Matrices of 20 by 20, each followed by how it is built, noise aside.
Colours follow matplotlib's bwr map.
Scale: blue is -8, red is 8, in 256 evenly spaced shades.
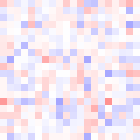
low rank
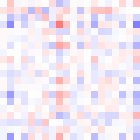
low rank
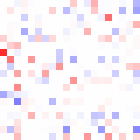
sparse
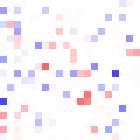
sparse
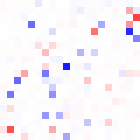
sparse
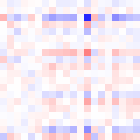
low rank
